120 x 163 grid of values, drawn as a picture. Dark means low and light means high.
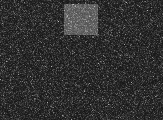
Ninth with the highest average: top middle. Odd patch: higher, in the top middle. Stripes: none. Average level on the scale: 20%. Histogram: skewed, a long tail of high values.
